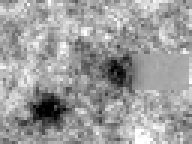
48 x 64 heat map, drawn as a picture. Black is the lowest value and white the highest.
The middle right is the calmest part. The halves do not mirror each other. In the middle right lies a patch that is calmer than the rest. No regular stripes run through it. The texture is blotchy. Two dips sink into the field.
